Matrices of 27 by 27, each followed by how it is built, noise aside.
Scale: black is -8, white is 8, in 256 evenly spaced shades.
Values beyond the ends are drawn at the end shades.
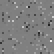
sparse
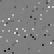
sparse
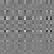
low rank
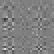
low rank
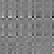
low rank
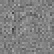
low rank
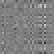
low rank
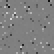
sparse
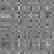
low rank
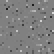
sparse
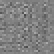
low rank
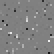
sparse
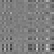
low rank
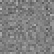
low rank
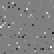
sparse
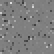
sparse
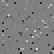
sparse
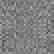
low rank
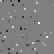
sparse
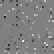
sparse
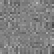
low rank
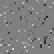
sparse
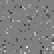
sparse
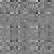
low rank
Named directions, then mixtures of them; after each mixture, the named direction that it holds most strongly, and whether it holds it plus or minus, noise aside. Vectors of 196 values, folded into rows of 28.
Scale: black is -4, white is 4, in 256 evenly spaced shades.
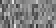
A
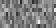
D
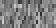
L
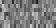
A, minus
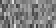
A, plus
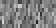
L, plus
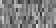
L, plus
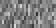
L, plus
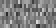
D, plus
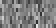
L, plus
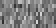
L, minus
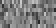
D, minus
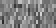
L, minus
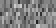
L, plus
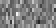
D, minus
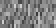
L, plus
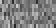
A, minus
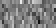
D, minus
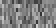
L, plus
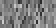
L, plus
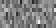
D, plus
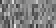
A, plus
